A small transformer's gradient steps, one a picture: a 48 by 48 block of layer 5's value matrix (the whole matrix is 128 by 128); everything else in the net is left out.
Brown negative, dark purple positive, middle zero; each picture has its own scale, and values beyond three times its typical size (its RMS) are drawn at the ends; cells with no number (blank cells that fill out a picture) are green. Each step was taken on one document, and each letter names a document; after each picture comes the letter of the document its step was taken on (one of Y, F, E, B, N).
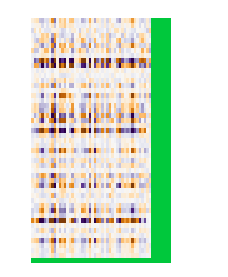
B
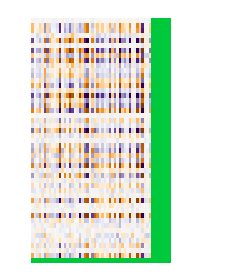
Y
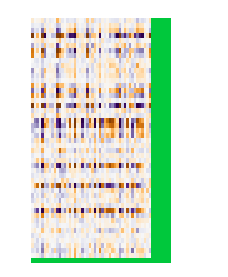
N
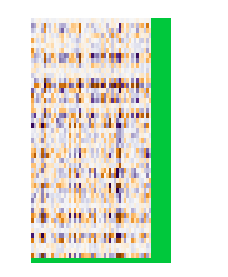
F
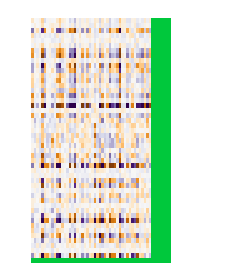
N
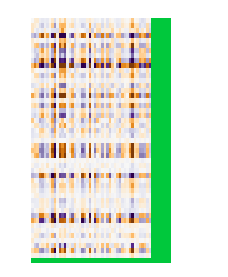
B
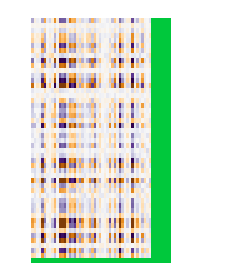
F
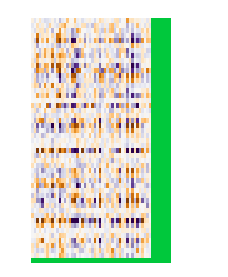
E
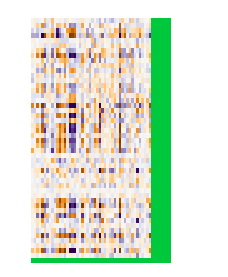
N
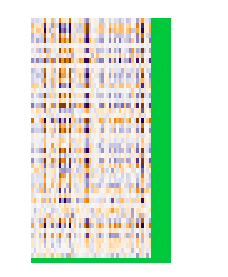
Y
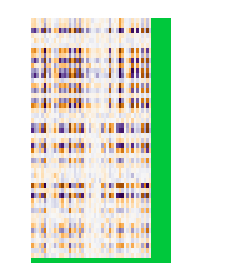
F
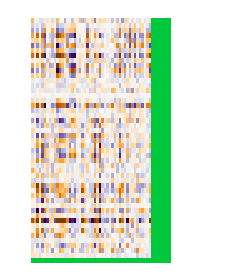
N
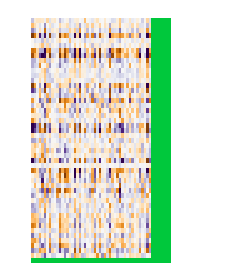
F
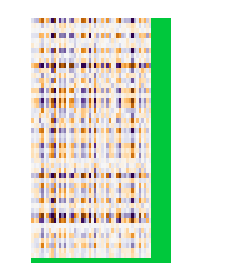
B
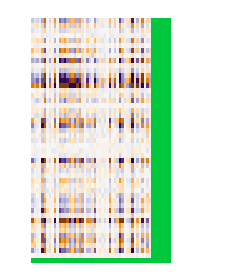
F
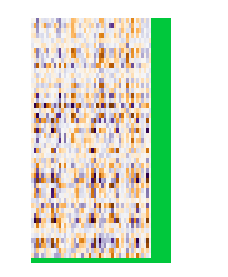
E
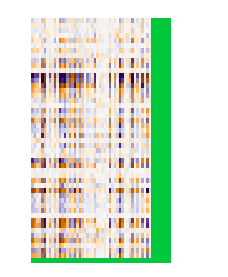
F
